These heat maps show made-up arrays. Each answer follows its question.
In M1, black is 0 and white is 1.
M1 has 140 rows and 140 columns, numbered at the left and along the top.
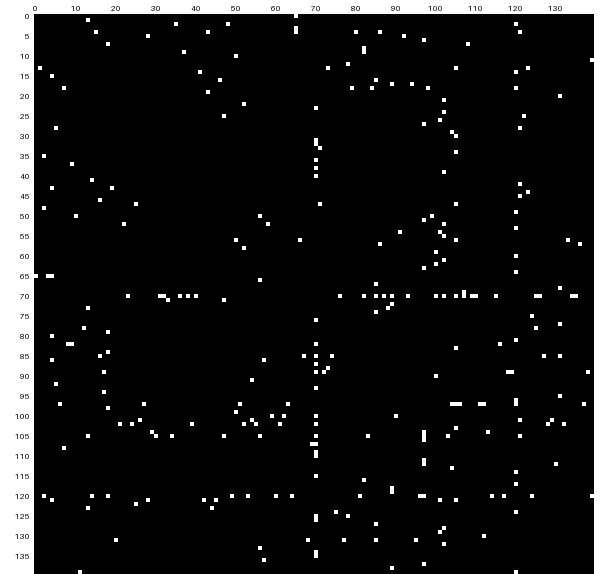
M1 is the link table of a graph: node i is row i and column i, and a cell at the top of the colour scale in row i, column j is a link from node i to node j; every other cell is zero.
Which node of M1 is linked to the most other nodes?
node 70
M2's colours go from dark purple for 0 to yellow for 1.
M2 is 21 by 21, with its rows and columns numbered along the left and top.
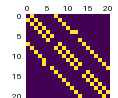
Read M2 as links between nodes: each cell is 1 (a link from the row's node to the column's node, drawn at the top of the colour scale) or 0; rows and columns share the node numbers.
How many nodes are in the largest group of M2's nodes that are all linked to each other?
3
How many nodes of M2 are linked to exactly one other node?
0
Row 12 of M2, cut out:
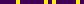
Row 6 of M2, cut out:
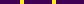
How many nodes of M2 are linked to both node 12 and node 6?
1
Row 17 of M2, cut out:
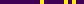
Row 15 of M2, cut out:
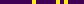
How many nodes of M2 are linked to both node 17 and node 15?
1
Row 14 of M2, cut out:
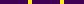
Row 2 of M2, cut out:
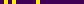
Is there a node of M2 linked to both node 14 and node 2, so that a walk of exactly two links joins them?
no
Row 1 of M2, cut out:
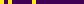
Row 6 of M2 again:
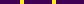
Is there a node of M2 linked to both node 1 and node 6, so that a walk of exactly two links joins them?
no
